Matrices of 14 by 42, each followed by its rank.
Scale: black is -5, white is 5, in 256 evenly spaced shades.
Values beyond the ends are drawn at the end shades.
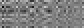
two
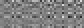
two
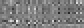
three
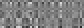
two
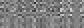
three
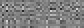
three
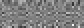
three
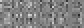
three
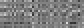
two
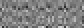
three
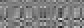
two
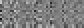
three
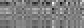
two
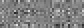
three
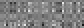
two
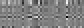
two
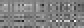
two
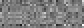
three
